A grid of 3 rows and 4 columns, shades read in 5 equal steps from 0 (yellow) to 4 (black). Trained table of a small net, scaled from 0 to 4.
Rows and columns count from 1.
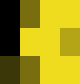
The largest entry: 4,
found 2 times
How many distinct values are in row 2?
3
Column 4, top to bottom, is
0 1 0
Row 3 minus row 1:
-1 0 0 0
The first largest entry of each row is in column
1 1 1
